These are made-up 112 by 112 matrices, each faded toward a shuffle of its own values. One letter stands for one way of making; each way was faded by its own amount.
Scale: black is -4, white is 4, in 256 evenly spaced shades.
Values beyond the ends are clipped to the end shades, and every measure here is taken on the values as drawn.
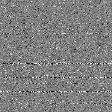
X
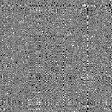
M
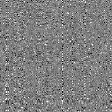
M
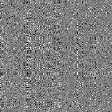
M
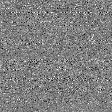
X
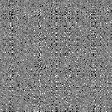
M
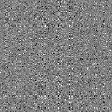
M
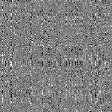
M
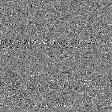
X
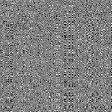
M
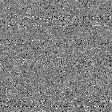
X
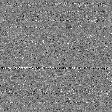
X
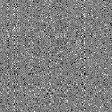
M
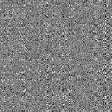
M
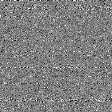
X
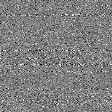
X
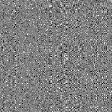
M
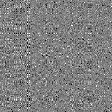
M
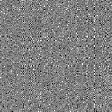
M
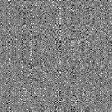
M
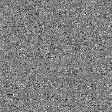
X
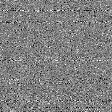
X
